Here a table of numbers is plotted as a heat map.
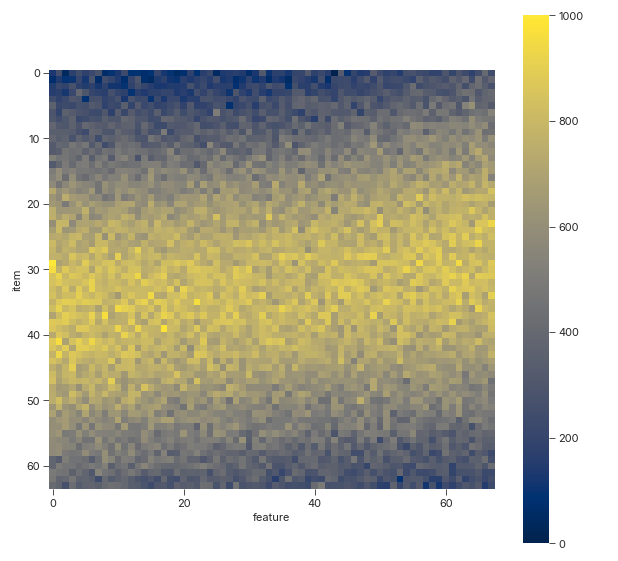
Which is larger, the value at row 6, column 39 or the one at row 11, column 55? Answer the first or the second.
the second
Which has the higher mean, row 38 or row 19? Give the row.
38
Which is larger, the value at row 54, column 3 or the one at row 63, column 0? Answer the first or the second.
the first
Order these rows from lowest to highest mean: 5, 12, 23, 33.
5, 12, 23, 33
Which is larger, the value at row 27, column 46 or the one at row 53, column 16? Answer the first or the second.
the first
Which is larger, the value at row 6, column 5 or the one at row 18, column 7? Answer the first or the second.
the second
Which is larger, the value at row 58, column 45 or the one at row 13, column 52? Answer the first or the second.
the second
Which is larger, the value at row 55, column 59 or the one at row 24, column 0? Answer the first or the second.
the second
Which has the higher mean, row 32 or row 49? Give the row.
32
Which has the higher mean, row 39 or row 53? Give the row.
39
